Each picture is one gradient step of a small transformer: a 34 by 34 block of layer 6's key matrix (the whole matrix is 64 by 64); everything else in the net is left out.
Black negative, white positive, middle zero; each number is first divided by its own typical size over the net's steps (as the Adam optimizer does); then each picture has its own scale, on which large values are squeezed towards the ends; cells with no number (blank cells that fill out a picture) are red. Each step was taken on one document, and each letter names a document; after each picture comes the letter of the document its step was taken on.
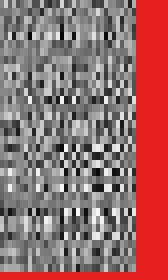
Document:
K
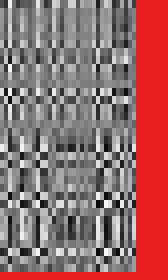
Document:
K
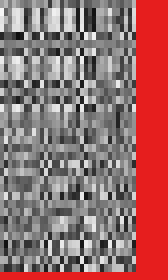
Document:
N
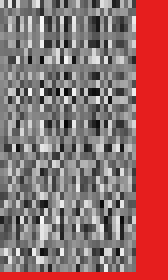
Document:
K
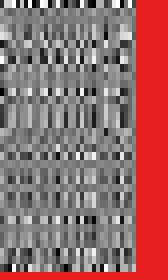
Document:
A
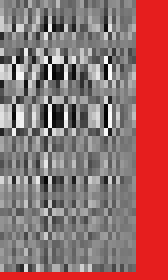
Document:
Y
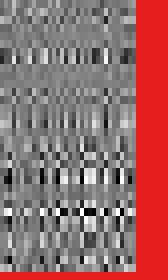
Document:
A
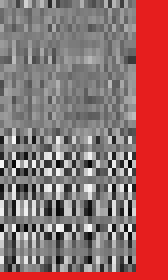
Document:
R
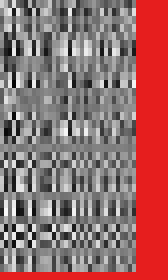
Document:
R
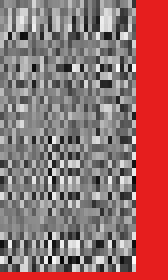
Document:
N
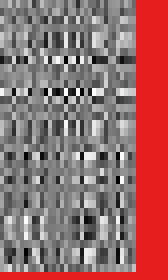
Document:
A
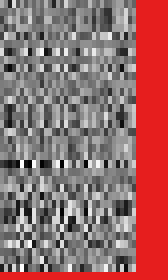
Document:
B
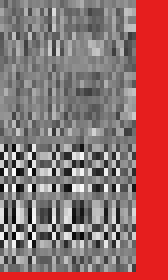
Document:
R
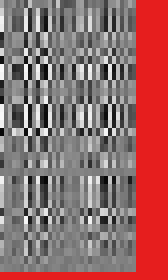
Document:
Y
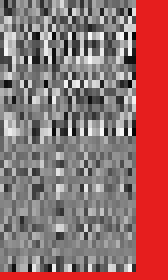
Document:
R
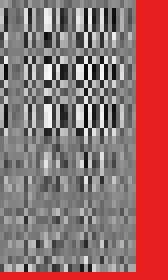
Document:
Y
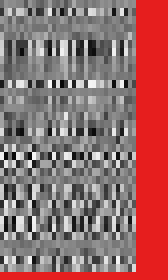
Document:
R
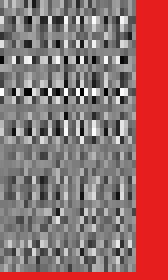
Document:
A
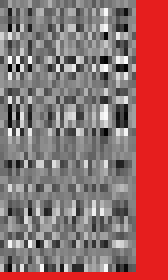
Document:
B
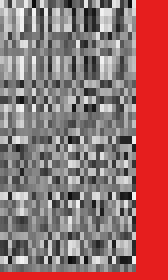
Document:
N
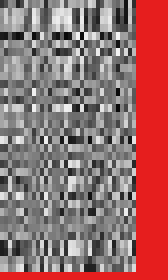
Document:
N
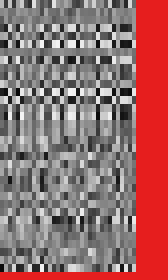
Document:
K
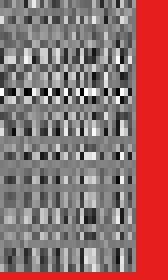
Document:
A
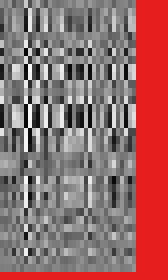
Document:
Y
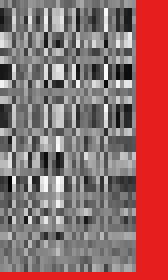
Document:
Y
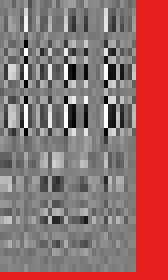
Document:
Y
